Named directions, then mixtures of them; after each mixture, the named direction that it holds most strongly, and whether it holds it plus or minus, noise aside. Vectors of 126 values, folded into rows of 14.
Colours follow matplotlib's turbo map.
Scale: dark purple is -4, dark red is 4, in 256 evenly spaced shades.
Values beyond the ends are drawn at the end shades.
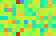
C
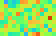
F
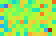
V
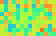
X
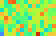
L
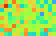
V, minus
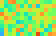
L, plus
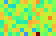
F, plus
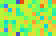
C, minus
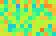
X, plus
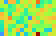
L, plus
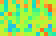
X, plus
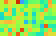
C, plus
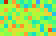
X, minus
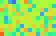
L, minus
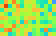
V, minus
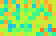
X, plus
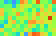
F, plus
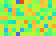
C, minus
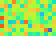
V, minus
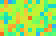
L, minus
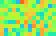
C, minus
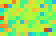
V, minus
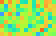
X, plus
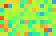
V, minus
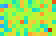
V, plus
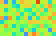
F, plus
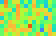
X, minus
